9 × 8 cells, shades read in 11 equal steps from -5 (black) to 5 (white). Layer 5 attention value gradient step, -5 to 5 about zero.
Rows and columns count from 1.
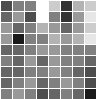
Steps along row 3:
down up up down down up up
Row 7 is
-1 -1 0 0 1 0 -1 -2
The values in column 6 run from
-3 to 1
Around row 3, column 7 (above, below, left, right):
1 2 -1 3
